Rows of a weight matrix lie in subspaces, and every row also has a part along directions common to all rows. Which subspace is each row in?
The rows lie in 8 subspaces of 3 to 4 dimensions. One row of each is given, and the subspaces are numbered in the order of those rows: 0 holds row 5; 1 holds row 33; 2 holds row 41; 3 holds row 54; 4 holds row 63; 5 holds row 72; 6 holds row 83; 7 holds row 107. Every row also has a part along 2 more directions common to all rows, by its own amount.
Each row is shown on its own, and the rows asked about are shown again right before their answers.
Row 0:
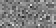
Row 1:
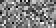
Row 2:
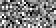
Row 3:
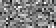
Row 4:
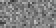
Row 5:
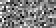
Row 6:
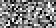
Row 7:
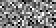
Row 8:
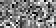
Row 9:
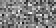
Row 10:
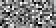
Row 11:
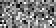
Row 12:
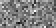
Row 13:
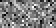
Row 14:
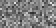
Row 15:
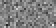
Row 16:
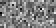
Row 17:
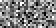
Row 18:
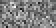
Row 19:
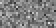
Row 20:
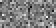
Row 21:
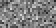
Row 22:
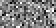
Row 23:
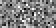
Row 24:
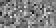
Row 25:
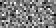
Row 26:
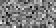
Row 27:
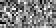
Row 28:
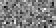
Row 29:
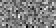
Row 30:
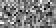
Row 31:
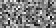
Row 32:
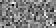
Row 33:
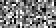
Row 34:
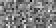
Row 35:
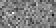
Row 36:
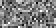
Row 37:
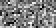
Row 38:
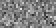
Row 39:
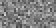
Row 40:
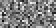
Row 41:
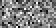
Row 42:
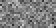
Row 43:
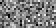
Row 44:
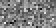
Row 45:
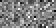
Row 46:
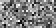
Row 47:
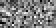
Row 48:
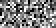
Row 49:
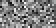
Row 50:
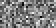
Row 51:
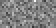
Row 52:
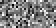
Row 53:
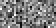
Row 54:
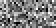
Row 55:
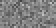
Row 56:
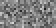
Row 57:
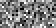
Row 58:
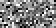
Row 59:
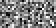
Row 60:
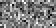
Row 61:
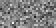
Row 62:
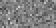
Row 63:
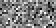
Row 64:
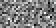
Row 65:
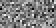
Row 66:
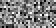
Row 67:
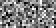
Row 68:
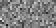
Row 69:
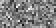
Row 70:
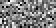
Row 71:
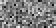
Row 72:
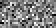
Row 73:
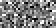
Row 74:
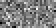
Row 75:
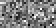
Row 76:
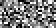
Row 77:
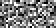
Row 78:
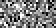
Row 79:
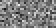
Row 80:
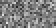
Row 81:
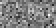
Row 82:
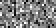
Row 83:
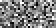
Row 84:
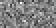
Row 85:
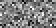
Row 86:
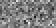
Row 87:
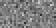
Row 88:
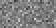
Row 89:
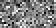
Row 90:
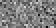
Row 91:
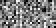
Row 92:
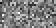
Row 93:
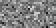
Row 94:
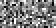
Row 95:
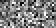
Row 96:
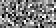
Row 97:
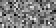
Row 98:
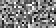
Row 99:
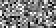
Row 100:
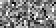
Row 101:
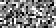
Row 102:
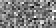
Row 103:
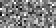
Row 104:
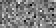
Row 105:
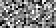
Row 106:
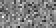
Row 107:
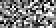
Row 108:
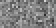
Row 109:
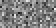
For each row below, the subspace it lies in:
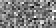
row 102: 6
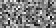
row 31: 4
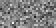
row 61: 7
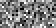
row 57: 0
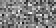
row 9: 3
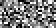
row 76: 6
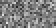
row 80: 3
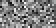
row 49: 6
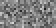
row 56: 7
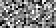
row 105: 4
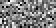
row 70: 0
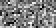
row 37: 7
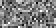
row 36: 2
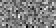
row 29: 5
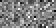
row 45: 6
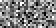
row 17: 6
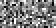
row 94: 1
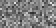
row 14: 3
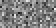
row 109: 2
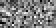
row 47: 7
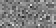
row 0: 2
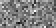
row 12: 0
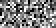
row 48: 7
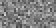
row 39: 6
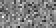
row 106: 3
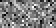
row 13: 6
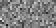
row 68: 5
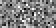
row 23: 5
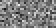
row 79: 5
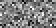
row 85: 2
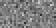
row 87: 1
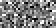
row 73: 6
